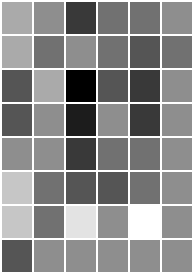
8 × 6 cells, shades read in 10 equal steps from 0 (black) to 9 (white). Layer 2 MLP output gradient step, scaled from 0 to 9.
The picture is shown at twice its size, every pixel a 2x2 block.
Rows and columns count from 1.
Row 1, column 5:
4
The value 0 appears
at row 3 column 3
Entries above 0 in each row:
6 6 5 6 6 6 6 6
